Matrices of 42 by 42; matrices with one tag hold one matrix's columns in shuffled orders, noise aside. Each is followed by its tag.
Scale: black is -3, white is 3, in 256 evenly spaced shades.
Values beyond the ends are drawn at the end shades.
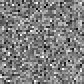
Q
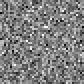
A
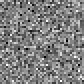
Q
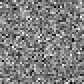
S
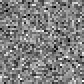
Q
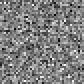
Q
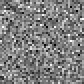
A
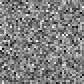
A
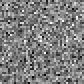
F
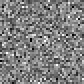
S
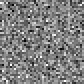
Q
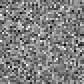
A
